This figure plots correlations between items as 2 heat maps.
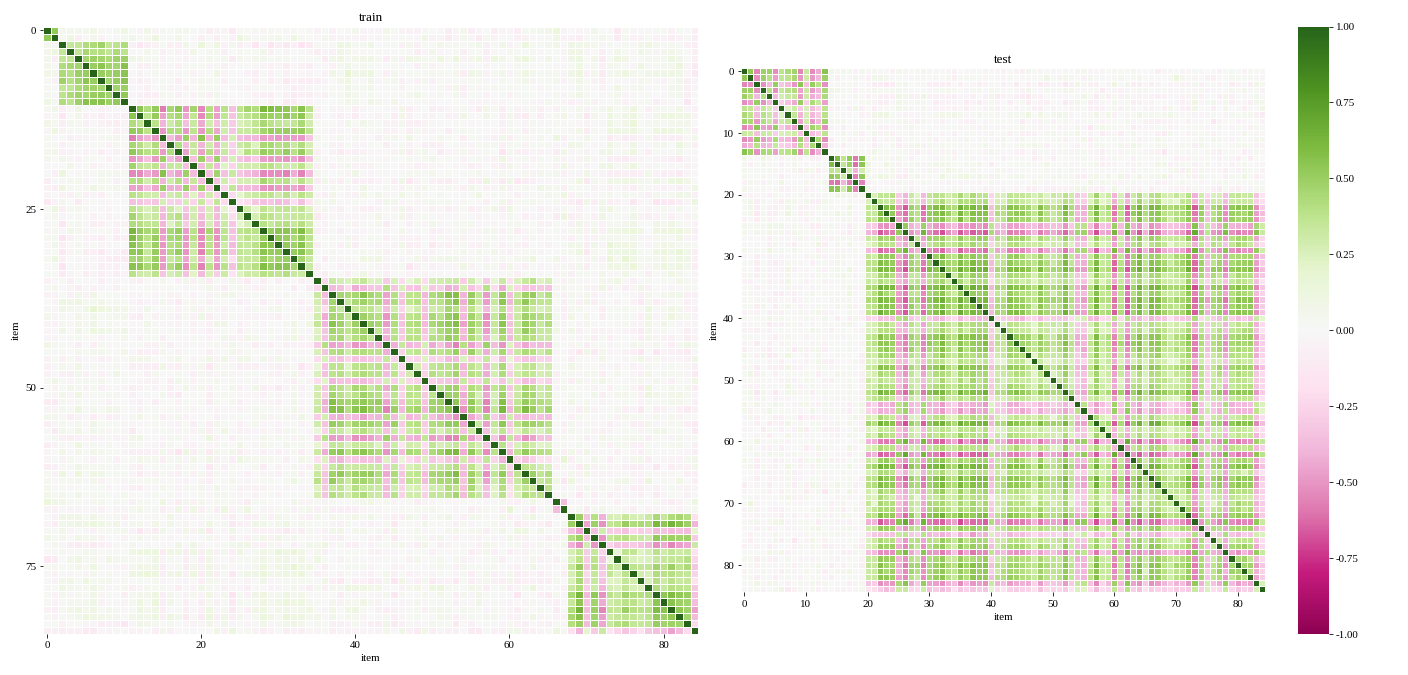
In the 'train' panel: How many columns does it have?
85
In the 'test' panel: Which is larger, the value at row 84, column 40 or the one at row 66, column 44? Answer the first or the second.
the second
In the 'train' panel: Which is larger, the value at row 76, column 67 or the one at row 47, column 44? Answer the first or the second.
the first
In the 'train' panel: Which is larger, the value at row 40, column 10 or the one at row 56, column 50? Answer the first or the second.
the second
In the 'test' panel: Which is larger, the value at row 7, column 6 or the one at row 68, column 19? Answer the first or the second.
the first
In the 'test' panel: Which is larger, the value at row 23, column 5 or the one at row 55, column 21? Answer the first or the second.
the first
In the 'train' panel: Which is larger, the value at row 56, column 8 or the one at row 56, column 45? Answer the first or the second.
the second
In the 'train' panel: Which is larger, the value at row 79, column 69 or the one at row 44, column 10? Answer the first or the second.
the first
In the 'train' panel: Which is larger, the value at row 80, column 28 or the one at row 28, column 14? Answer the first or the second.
the second
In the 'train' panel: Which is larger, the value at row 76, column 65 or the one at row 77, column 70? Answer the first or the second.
the first
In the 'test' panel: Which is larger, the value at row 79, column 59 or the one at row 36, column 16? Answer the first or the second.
the first
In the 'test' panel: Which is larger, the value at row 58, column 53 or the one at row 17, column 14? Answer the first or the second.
the second
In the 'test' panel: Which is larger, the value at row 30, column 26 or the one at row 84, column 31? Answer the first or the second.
the second
